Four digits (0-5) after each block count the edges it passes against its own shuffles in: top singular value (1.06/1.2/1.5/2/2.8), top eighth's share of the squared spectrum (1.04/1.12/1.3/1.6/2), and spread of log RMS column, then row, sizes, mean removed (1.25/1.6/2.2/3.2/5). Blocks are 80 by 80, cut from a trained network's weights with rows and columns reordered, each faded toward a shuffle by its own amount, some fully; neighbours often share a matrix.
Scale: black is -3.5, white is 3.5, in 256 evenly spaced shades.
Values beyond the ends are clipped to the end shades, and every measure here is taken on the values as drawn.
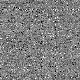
2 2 1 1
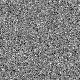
0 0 0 0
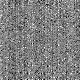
3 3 0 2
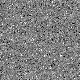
1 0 0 0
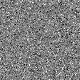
1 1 0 0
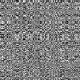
4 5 3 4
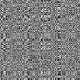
4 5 3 3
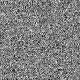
3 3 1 1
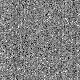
2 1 0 0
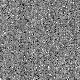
1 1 0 0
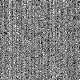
3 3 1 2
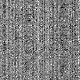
4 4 1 2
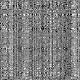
4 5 2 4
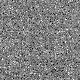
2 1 0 0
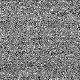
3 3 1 1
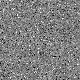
1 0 0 0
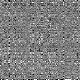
4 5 3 2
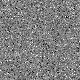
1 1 0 0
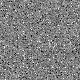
1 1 0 0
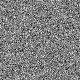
0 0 0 0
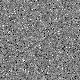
0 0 0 0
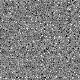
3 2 2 0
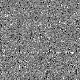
3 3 1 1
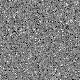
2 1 0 0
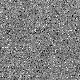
2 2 0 0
